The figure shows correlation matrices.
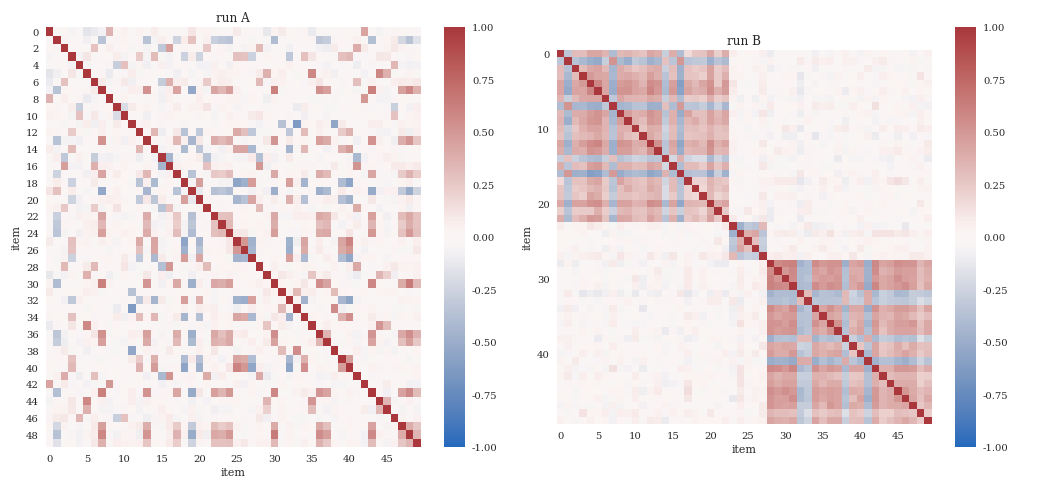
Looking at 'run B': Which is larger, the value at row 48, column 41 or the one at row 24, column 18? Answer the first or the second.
the second
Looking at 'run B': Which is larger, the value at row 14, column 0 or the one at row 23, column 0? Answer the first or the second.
the second
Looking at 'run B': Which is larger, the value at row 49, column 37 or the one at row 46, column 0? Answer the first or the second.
the first
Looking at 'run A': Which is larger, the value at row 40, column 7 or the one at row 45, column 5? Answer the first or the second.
the second
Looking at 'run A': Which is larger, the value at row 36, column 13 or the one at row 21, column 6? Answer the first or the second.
the first
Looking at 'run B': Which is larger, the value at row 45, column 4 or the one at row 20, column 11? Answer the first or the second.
the second
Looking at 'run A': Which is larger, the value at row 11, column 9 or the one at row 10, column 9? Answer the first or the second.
the first
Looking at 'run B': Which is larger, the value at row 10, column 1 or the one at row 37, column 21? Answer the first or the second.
the second
